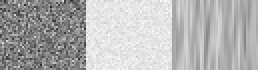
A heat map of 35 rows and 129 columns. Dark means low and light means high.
It is made of 1 by 3 panels. Panel 1,1: middling, fine-grained, strong in contrast. Panel 1,2: very high, fine-grained, faint in contrast. Panel 1,3: high, streaked downward.
